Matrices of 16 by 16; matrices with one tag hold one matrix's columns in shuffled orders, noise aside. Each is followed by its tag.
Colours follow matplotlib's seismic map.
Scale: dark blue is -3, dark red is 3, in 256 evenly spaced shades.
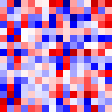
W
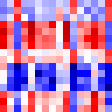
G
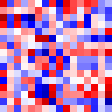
W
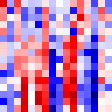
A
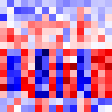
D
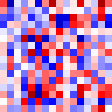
W
